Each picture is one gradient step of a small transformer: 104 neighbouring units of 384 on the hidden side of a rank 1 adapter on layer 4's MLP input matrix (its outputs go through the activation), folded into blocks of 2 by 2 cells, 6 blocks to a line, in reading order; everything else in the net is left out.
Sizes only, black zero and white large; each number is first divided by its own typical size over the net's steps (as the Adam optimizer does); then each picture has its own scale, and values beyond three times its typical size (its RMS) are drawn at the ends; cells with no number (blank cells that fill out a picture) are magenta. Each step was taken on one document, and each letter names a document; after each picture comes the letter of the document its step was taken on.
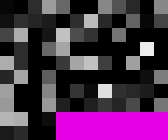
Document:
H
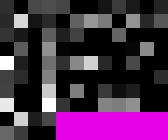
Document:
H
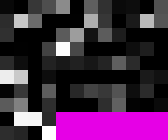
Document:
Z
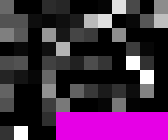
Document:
Z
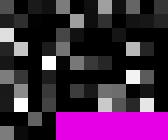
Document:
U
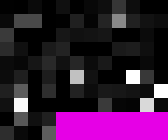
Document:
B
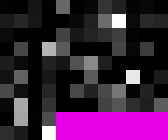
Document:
B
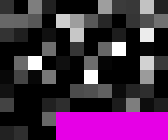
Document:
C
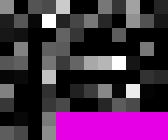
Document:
H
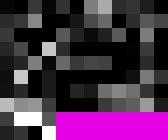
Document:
B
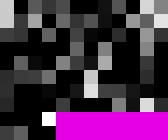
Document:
C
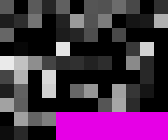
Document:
Z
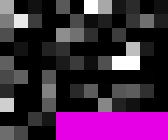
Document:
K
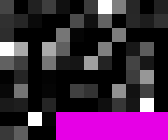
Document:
U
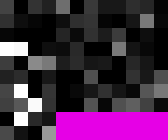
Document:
B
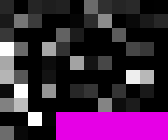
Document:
U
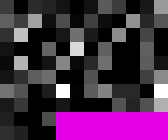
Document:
C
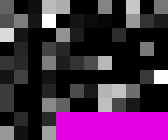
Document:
H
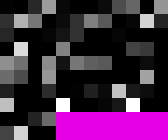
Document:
Z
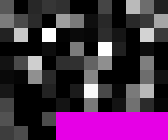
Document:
C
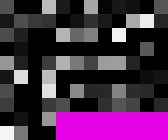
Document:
H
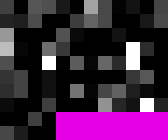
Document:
U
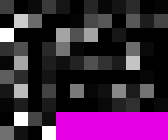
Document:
K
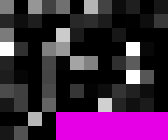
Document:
U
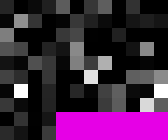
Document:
B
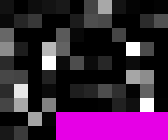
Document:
U
